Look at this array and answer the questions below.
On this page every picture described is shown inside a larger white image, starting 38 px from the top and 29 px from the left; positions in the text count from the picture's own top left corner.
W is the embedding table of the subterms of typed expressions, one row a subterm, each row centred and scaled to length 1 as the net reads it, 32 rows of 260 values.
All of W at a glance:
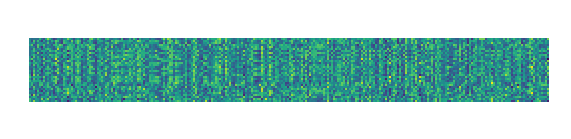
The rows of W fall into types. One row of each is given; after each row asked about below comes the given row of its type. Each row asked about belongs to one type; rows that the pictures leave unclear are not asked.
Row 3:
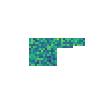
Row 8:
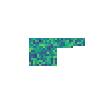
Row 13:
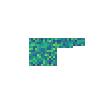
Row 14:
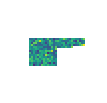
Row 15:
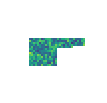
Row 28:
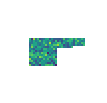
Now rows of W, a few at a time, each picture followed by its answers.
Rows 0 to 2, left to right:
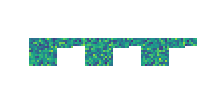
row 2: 14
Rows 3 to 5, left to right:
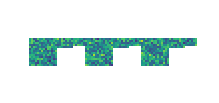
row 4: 3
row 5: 15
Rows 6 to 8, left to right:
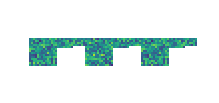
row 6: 8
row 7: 3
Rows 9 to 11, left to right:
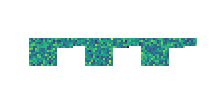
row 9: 13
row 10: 3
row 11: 15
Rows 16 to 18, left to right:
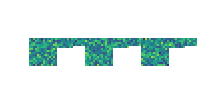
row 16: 13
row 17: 15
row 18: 28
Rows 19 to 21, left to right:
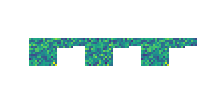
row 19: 13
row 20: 13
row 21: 13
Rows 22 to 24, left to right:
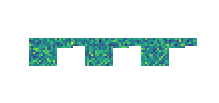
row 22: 14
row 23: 14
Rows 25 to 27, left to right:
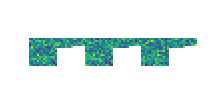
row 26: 3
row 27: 14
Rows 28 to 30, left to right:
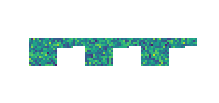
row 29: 8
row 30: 28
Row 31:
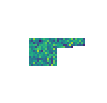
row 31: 28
